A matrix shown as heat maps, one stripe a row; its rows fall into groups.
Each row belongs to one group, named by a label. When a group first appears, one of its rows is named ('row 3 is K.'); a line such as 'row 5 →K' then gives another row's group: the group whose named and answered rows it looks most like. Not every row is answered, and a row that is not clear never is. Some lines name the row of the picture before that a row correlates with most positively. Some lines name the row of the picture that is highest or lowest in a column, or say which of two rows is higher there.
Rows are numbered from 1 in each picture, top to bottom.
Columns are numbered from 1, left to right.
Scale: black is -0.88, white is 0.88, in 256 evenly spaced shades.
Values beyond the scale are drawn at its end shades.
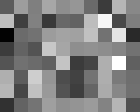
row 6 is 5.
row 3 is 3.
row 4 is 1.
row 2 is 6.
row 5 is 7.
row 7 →5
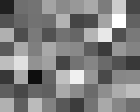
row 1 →3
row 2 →7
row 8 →5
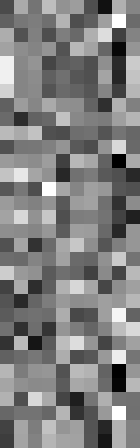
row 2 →7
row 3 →6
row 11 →7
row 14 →1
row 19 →7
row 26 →7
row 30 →7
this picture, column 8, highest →3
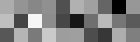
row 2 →5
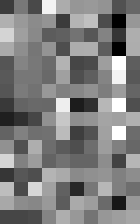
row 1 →1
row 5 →7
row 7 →3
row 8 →7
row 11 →5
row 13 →1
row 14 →5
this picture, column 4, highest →1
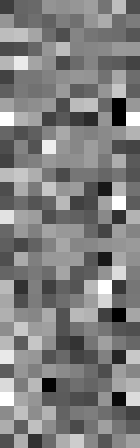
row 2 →6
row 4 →1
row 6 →3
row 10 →1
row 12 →3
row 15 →7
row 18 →1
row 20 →7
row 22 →6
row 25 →5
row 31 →5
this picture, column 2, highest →5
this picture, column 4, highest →11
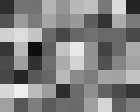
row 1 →3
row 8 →6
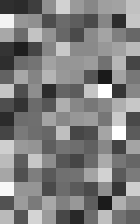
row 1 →1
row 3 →5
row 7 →6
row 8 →1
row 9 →3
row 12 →5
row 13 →6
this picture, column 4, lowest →7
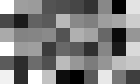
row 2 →1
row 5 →1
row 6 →5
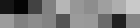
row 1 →1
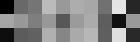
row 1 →3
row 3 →3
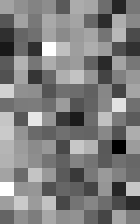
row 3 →3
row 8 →7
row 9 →5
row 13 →5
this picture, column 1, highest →14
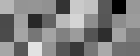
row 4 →5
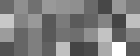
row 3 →6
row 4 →7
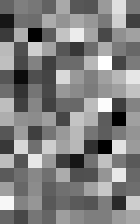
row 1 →7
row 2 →3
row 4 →5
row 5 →6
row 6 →1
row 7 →1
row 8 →6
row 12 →5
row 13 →7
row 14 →6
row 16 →1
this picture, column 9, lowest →9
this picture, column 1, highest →15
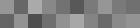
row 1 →5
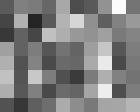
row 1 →7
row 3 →1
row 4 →6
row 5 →6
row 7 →6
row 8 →1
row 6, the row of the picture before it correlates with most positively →1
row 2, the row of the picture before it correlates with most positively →2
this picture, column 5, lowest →6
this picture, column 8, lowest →2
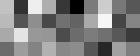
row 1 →5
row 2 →6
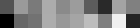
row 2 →3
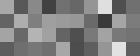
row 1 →6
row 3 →5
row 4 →7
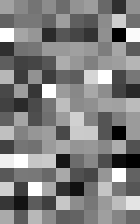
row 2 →7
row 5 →1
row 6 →6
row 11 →3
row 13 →7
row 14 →5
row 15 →1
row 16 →5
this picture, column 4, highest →7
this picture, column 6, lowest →14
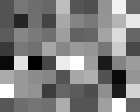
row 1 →7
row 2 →1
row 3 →7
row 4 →3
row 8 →7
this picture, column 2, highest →5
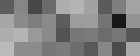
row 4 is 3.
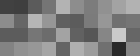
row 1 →1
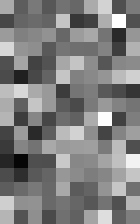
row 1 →6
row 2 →7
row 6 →1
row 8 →5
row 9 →6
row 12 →1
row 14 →7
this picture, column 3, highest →8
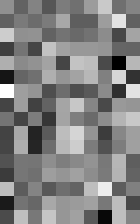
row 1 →6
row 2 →7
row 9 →1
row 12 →3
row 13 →3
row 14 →6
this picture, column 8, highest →14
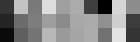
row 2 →3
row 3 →3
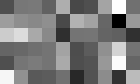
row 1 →7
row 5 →7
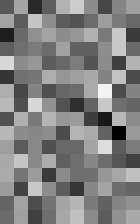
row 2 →5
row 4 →7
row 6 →3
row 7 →6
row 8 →5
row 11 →6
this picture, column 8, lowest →9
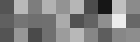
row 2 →7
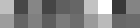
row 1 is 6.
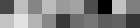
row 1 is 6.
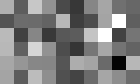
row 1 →5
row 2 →7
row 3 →6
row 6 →5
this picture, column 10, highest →5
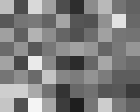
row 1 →5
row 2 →7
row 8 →5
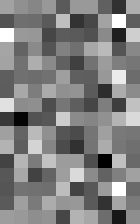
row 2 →7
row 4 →6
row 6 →7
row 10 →5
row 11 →5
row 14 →7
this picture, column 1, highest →3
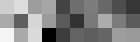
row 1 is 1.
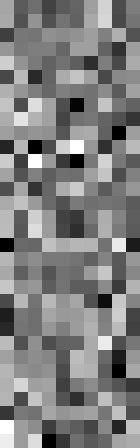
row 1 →6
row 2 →6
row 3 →3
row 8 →5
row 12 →5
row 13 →6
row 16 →5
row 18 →3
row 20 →6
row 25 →6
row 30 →3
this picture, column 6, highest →11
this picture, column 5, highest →11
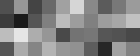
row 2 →1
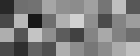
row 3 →5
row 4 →1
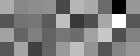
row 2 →7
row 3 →6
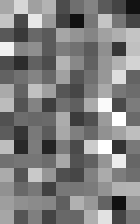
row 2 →5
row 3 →1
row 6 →7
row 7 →5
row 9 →7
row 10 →1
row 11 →6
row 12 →7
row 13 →5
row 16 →6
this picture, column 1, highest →4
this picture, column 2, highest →1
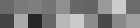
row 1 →7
